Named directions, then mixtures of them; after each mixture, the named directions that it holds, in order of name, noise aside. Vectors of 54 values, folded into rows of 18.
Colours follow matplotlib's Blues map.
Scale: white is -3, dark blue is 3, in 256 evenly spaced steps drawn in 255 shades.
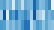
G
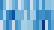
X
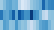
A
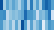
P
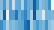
G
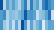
P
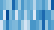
G, X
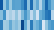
A, P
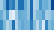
G, X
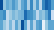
P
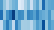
A, X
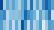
P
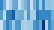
X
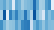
G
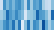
P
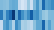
A, X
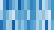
P, X
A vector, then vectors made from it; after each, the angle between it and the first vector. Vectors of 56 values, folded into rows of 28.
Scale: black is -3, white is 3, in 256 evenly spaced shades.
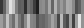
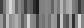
nearly parallel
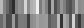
nearly opposite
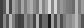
orthogonal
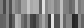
orthogonal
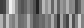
nearly parallel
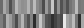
partly opposed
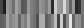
partly aligned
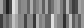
orthogonal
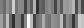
partly aligned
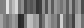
partly aligned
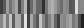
orthogonal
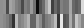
partly aligned
